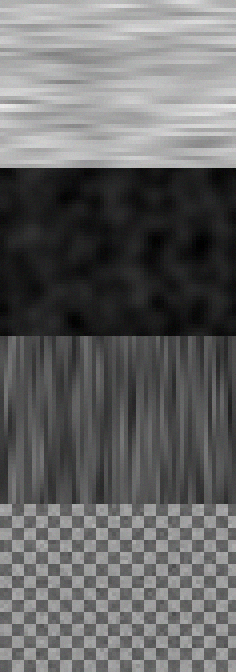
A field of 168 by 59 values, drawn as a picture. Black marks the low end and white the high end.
The table splits into 4 rows of 1 panel. Panel 1,1: high, streaked across. Panel 2,1: very low, blotchy, faint in contrast. Panel 3,1: low, streaked downward. Panel 4,1: middling, checkered, strong in contrast.
